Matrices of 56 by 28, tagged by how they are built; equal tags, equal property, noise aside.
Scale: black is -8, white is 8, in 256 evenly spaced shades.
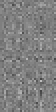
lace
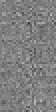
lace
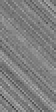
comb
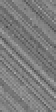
comb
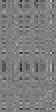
lace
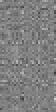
lace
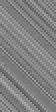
comb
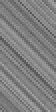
comb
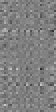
lace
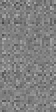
lace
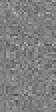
lace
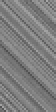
comb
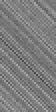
comb
